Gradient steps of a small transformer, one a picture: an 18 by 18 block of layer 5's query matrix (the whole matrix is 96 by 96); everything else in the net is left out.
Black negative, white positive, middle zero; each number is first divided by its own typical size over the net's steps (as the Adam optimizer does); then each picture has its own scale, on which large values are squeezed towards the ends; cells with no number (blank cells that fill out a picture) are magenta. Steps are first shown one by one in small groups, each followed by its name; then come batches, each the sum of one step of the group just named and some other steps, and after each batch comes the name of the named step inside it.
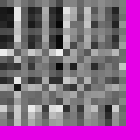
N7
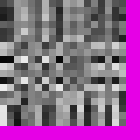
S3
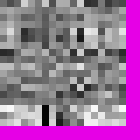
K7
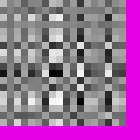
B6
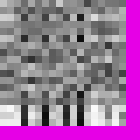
K7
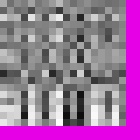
B6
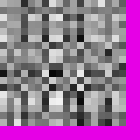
B6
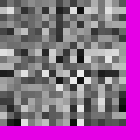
S3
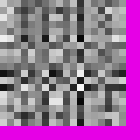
B6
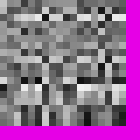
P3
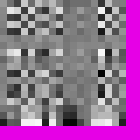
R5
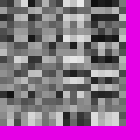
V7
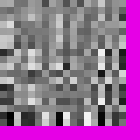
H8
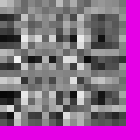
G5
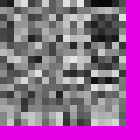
V7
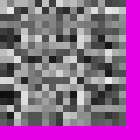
G5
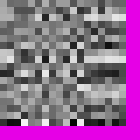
P3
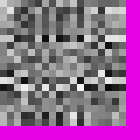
G5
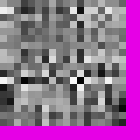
P3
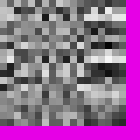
P3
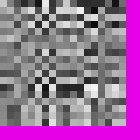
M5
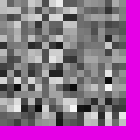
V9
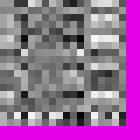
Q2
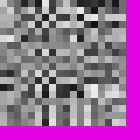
M5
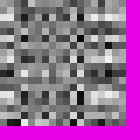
Q2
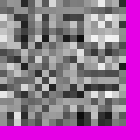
Q2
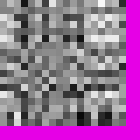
Q2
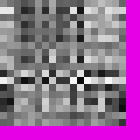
Q2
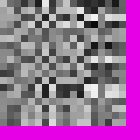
M5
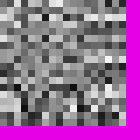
V9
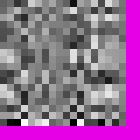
Q2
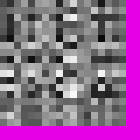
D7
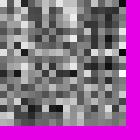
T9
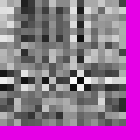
T9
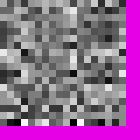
T9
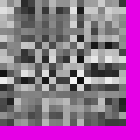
T9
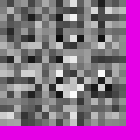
D7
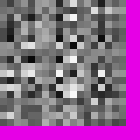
D7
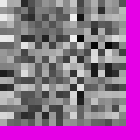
T9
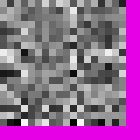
T9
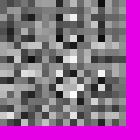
D7
